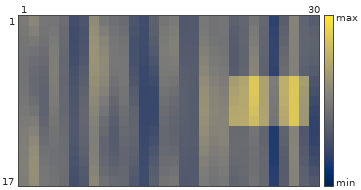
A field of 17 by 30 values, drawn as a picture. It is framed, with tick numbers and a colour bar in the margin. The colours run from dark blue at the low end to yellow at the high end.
Roughest part: middle right. Ninth with the highest average: middle right. Slope: none. Odd patch: higher, in the middle right. Grain: streaks running down.
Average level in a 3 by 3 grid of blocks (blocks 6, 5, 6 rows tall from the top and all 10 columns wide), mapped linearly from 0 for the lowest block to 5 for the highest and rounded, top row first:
100
105
100
